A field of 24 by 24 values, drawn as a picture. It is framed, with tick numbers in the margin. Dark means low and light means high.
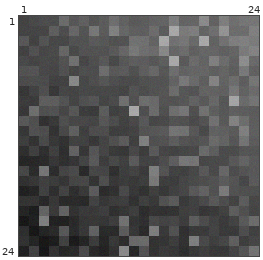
No regular stripes run through it. The field climbs toward the top right. Overall the values sit about 30% of the way up the scale. The grain is fine, like static. The ninth with the lowest average is the bottom left. Neither half mirrors the other. No row or column stands out.
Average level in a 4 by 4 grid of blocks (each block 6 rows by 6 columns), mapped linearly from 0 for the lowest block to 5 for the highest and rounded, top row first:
2355 / 2234 / 1123 / 0112
